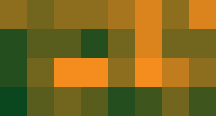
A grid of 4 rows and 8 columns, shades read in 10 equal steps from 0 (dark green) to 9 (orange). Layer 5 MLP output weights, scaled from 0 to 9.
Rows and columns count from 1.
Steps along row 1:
down up same up up down up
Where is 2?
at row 4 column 6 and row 4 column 8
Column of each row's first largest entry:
6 6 3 3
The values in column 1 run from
0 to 5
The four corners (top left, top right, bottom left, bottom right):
5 8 0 2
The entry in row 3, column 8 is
5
